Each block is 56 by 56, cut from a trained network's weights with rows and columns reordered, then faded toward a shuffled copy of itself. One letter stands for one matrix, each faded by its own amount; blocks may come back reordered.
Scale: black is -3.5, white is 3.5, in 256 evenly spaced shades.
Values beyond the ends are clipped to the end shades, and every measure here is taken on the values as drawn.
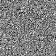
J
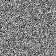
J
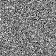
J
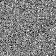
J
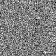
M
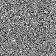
J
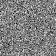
J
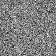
J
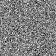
M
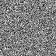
J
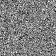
J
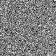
J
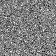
J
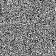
J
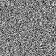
M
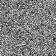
M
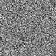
M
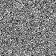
J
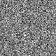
M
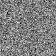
J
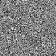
M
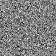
M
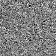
J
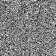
M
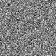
M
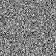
M
